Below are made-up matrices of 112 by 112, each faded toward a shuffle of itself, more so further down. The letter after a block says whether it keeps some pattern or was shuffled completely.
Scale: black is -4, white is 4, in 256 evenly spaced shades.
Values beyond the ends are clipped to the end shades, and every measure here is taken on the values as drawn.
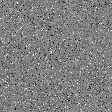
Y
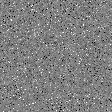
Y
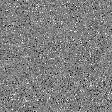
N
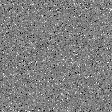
N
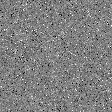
Y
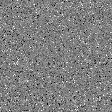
N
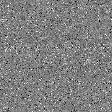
N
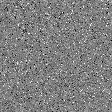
Y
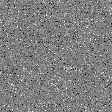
N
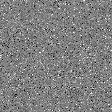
N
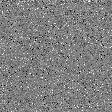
N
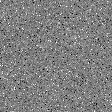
Y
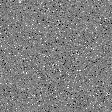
Y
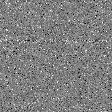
N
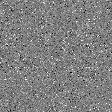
N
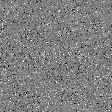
N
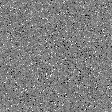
Y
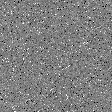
Y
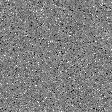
Y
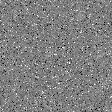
N
